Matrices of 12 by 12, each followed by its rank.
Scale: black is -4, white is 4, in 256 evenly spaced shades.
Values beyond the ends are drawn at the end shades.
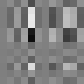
one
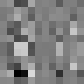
two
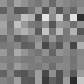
two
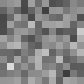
full rank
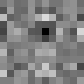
two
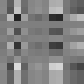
one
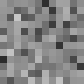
full rank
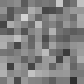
full rank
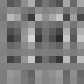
one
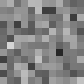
full rank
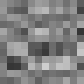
two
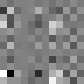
two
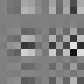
one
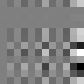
one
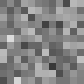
full rank
